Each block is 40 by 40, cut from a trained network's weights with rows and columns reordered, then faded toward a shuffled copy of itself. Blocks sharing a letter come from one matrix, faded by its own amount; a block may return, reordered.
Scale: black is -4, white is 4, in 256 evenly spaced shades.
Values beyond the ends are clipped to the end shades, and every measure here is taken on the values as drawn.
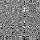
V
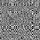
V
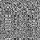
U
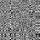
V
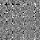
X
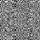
U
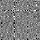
X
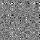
X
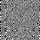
X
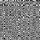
V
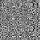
U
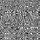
U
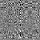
V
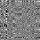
V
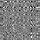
V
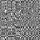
V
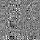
X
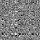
U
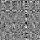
V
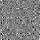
X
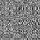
U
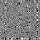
X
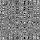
U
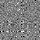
X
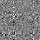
X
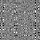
X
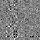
X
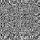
U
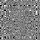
X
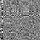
V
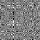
V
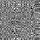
V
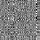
V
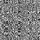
U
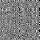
U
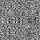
U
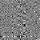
X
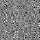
X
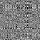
V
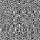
U
